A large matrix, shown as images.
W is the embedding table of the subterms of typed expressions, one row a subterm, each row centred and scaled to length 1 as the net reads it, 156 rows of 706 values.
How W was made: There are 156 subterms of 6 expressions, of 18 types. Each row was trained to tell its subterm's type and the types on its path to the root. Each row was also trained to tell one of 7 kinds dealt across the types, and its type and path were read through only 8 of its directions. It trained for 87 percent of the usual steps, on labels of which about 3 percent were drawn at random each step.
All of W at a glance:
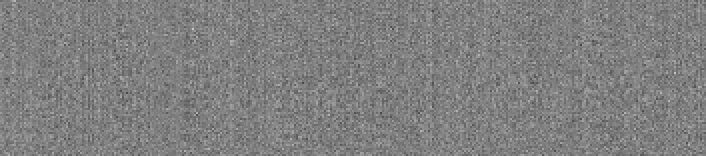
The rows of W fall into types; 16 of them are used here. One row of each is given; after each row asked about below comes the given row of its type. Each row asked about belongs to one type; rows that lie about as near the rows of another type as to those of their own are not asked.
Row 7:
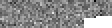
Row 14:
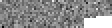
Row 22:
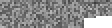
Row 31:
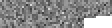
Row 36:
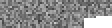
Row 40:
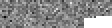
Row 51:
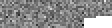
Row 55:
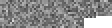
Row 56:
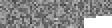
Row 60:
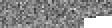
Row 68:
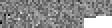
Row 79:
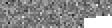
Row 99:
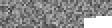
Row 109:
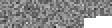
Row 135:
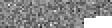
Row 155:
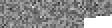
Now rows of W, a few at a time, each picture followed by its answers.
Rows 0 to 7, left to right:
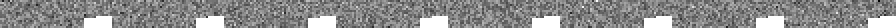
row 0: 7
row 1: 79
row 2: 22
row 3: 155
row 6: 56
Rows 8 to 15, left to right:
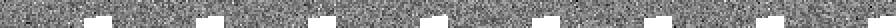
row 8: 135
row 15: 99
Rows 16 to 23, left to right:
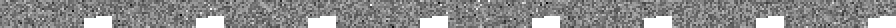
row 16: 79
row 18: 99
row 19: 36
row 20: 56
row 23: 60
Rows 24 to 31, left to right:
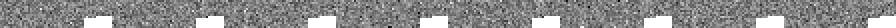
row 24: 51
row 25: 68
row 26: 135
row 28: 7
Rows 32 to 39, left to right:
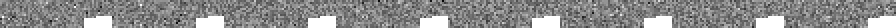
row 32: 55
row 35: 14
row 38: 22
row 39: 31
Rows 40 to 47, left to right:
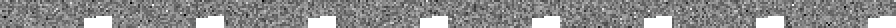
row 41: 40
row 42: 109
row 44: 7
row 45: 36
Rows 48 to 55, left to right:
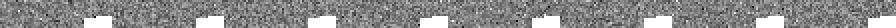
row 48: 7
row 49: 22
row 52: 40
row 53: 109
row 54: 31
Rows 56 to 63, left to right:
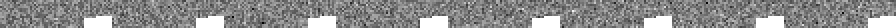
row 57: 55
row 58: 155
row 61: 14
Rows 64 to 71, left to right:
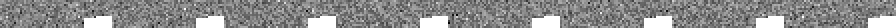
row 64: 22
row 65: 14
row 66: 68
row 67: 55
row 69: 55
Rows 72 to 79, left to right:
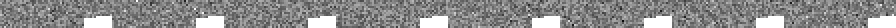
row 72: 99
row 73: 68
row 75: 36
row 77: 99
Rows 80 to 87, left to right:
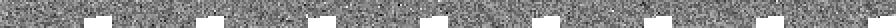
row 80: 56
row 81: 51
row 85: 155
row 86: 51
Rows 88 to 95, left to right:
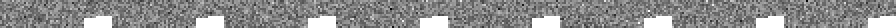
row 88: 155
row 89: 14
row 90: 68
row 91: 68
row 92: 56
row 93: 36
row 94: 14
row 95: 155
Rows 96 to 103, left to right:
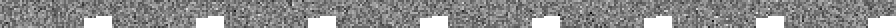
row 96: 22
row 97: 109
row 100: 135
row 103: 36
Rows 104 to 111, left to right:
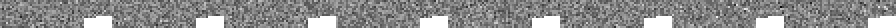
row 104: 36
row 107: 36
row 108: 22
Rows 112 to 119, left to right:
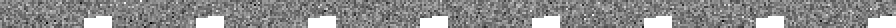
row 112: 36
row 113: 135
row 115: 51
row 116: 99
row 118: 135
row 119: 22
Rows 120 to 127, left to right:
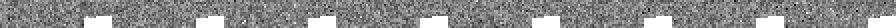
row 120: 56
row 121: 22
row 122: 99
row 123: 68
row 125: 109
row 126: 109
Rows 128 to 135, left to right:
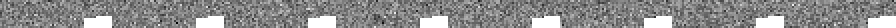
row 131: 55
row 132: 79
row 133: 60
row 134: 99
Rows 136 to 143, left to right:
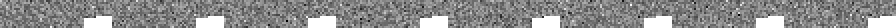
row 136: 68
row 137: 99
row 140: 56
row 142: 51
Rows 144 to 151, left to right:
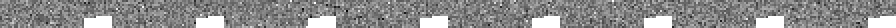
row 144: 55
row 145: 79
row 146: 60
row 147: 56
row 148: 31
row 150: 51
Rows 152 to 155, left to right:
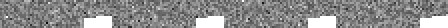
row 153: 60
